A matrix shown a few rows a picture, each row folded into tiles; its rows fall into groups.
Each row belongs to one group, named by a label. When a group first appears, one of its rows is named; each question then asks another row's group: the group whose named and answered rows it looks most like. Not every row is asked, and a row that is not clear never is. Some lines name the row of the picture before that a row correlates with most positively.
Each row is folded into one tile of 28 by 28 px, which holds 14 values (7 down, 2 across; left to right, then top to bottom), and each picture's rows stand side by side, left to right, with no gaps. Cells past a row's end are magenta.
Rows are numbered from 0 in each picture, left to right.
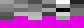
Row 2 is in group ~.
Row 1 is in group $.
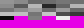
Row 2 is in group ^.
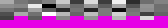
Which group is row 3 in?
~
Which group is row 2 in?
~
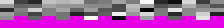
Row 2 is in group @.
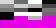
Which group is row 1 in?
~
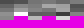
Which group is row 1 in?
^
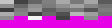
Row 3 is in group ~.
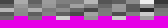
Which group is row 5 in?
~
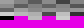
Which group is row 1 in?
$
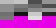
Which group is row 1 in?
$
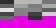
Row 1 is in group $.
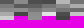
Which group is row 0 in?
$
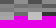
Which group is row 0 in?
$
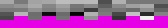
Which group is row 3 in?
~
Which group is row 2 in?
@
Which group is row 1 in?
@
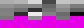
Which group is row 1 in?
~
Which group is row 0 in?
@
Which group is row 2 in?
@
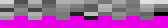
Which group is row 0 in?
~
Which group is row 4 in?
~
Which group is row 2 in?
@
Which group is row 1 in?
~
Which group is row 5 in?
@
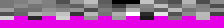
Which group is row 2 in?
$
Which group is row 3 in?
~
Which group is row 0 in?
^
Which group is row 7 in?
$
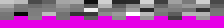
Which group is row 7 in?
~
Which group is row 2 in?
@
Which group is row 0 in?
@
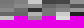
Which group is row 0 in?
^
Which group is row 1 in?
~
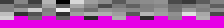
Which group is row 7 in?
$
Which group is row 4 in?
$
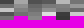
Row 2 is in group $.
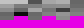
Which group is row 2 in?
~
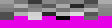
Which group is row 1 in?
$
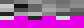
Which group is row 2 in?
^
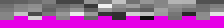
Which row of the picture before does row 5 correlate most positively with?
1
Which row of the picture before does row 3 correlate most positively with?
1
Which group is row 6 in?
@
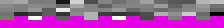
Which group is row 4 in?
^
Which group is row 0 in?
@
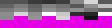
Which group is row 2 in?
$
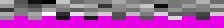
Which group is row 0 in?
~
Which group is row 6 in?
^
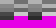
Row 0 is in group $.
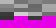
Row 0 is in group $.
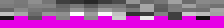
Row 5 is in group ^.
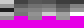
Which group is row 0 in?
~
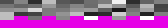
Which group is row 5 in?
^
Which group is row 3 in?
^
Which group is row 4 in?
~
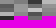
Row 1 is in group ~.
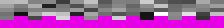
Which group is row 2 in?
$
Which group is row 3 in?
~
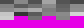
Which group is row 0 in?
$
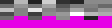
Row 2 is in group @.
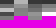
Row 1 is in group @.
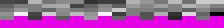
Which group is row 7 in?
@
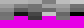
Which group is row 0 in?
@
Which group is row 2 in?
@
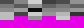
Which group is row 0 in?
$
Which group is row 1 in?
~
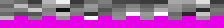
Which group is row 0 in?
^
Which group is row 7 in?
~
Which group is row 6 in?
@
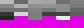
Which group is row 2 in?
^
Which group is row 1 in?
@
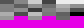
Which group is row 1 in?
~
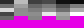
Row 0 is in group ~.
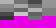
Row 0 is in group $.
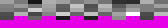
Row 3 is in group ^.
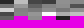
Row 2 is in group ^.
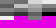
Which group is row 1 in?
@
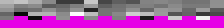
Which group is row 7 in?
^
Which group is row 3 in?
~
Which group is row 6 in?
^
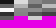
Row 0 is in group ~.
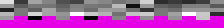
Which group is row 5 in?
~
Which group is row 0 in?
~
